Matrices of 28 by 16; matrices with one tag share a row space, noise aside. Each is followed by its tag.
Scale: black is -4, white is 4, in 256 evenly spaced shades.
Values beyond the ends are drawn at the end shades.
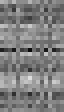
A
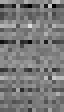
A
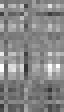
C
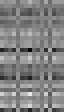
A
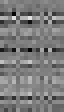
A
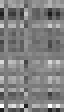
C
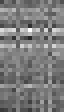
A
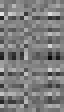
C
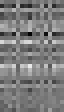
A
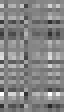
C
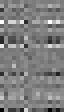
C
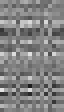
A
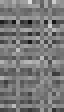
A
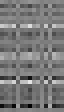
A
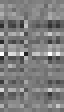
C
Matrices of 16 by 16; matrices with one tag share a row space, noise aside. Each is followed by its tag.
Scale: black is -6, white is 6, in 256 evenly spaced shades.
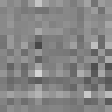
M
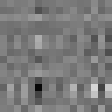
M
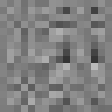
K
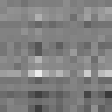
M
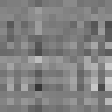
M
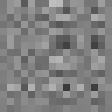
K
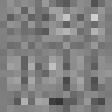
K
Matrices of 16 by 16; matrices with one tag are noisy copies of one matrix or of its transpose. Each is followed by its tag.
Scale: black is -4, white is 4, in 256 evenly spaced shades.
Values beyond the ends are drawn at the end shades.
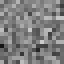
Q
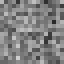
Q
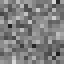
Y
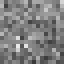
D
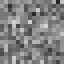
Y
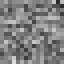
Y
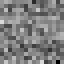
Y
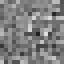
Q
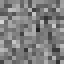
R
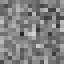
R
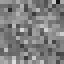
Y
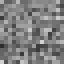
Q
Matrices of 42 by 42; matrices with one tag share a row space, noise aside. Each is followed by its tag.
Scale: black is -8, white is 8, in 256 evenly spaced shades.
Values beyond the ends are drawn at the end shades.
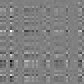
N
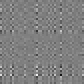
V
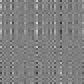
V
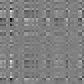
N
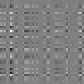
N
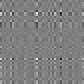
V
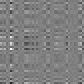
N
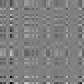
N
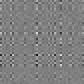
V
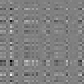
N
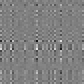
V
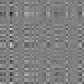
N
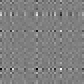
V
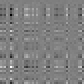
N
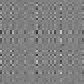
V
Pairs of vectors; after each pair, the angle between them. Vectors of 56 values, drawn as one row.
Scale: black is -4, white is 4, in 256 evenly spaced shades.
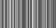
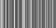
partly opposed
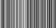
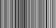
nearly opposite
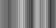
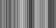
nearly parallel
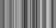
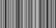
partly opposed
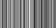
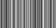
partly aligned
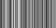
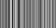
partly opposed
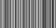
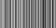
nearly parallel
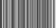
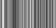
orthogonal
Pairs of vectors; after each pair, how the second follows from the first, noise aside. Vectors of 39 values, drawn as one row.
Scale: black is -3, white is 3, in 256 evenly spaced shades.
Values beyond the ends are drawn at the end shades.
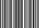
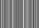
shrunk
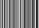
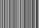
shrunk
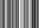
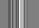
partly zeroed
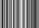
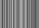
shrunk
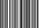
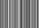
shrunk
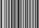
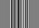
partly zeroed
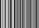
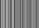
shrunk
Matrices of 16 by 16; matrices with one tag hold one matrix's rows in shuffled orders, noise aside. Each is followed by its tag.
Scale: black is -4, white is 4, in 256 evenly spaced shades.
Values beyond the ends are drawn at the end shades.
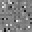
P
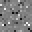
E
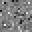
E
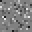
E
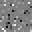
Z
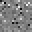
E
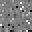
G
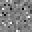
P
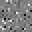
P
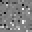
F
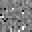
F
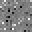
Z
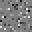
E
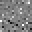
G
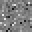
Z
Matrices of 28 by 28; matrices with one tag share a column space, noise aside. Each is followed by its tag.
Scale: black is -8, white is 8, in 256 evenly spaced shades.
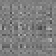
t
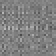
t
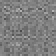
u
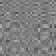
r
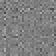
u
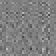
r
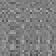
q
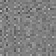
u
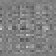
t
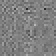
u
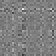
u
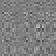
r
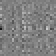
t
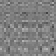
r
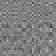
r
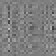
t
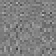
r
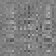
t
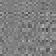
r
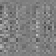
t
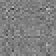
u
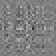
t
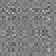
u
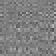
r
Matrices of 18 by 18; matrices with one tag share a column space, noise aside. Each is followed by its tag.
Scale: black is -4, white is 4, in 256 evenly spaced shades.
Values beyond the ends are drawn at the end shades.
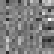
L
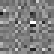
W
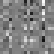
L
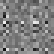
W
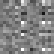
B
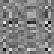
W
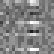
B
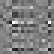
W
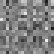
L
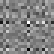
W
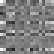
B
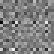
W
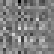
L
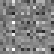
B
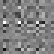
W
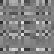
B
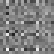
B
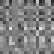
L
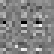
W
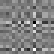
W
